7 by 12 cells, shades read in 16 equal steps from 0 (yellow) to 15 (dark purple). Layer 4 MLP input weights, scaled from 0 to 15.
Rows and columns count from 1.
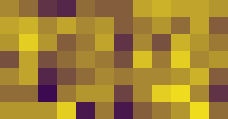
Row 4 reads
10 4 10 8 6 7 10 2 7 1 6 5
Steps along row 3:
down up up down down up down up down up up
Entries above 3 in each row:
11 11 10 10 11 10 10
